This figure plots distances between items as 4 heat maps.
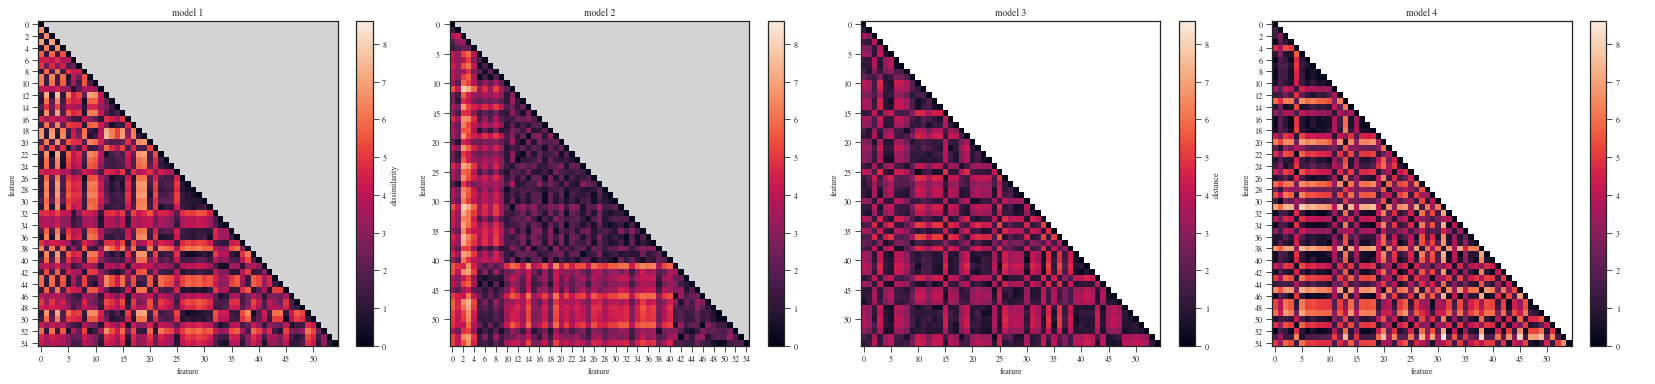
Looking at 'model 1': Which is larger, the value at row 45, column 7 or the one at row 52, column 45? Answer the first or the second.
the second
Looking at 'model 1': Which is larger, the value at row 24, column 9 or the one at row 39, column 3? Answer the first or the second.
the second
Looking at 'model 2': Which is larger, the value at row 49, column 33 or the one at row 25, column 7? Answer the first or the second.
the first
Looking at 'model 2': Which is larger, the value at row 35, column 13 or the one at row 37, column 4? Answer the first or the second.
the second
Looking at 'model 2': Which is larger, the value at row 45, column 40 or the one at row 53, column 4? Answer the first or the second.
the second
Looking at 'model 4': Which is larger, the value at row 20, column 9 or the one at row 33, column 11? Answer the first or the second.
the first
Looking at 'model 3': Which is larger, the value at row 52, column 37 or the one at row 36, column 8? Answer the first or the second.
the second
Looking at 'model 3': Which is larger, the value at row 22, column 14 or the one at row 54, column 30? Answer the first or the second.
the second
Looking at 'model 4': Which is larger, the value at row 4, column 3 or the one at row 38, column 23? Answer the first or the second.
the second
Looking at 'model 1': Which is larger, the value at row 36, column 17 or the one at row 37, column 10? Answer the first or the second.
the second
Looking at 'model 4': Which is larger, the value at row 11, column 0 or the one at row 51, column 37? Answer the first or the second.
the second
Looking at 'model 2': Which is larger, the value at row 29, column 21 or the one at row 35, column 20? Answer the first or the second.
the second
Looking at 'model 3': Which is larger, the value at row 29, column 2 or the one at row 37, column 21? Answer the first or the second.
the first
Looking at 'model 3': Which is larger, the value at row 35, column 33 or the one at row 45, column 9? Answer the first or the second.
the second
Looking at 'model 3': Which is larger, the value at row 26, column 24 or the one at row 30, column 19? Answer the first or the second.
the second
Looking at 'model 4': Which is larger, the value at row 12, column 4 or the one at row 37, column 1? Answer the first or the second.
the first
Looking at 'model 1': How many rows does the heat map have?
55
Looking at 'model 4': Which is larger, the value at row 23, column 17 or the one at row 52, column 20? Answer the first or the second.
the second
